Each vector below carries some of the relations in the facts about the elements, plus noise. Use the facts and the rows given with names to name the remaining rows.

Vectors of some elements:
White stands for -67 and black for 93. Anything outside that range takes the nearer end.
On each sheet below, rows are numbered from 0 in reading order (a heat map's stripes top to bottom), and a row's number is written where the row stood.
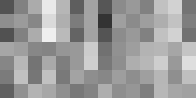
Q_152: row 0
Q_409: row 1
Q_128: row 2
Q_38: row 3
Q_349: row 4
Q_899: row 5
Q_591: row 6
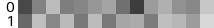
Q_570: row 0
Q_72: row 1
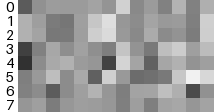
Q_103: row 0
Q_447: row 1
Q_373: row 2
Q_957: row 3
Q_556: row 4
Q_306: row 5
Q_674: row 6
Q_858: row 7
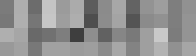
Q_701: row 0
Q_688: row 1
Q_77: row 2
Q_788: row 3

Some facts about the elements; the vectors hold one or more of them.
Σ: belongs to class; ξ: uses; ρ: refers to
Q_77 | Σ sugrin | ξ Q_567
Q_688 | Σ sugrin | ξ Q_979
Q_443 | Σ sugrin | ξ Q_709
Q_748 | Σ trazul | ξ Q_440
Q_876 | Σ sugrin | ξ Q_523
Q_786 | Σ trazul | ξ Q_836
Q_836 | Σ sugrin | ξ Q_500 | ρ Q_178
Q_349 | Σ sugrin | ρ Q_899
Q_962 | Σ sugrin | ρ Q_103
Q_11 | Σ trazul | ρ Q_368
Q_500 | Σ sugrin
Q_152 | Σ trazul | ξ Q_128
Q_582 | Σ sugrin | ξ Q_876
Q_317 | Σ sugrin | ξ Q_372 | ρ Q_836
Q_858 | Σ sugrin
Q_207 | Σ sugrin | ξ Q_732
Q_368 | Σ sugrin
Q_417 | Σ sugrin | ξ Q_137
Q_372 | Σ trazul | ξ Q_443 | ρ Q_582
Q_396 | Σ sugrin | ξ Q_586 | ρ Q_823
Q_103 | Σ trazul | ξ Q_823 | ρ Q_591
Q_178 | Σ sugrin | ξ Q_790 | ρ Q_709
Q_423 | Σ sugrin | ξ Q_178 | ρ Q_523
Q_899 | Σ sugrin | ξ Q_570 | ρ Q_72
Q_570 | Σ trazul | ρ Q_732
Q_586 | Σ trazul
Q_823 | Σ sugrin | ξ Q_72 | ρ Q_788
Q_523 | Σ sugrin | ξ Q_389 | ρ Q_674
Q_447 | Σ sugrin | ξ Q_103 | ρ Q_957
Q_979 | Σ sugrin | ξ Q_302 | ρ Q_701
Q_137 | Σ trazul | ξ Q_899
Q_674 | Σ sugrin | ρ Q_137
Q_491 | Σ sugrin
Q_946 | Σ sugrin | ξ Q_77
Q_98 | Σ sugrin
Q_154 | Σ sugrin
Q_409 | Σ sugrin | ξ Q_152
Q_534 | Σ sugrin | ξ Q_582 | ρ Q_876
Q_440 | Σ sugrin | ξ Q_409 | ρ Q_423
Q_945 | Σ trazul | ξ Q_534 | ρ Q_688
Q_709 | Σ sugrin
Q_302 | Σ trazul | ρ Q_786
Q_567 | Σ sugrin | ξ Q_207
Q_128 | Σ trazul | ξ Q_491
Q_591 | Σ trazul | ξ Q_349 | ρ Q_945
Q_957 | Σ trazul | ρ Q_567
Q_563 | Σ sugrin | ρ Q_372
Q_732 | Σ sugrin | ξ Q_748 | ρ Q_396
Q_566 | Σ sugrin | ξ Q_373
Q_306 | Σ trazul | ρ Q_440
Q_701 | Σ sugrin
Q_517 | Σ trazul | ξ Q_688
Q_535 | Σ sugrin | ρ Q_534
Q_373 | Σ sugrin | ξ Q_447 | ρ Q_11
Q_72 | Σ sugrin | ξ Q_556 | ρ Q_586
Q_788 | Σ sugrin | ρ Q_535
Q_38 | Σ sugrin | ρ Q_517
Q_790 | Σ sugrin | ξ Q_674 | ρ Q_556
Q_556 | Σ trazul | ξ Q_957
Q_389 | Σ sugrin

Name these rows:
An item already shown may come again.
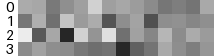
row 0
Q_566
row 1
Q_688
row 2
Q_317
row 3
Q_732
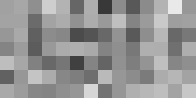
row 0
Q_440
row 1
Q_535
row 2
Q_567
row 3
Q_389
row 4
Q_946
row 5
Q_945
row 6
Q_962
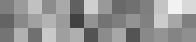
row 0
Q_306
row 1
Q_748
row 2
Q_688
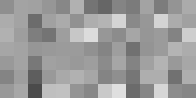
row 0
Q_396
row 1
Q_534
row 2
Q_447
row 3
Q_423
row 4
Q_788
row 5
Q_389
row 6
Q_876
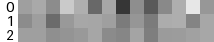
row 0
Q_440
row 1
Q_500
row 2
Q_417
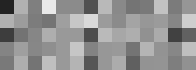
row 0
Q_586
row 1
Q_447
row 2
Q_137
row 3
Q_823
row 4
Q_582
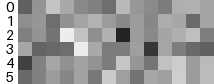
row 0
Q_945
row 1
Q_523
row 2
Q_491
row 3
Q_709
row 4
Q_957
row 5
Q_302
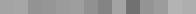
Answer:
Q_423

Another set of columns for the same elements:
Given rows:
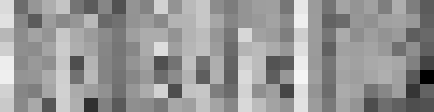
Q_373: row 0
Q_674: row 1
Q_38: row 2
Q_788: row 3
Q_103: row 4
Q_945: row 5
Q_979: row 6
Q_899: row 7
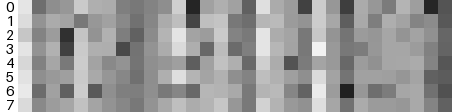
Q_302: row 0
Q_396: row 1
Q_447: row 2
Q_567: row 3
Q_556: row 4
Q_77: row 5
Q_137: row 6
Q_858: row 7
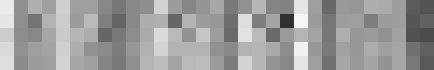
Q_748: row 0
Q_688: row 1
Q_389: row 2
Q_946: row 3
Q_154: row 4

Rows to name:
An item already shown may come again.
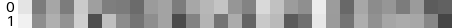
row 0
Q_417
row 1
Q_103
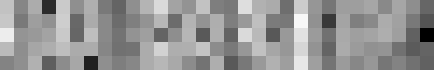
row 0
Q_447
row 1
Q_306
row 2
Q_945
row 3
Q_732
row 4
Q_349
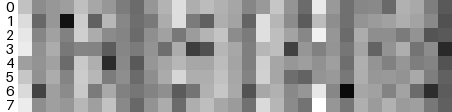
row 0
Q_440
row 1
Q_957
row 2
Q_417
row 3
Q_586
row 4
Q_72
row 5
Q_500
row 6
Q_570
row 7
Q_962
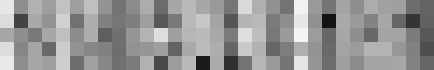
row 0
Q_962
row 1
Q_570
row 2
Q_523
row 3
Q_556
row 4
Q_591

